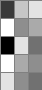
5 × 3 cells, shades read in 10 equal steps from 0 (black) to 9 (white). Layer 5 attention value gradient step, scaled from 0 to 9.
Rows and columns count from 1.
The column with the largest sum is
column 2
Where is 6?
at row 2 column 3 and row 4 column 2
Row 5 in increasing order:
4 5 8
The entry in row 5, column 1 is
8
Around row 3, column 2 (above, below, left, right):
5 6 0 4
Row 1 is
2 7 8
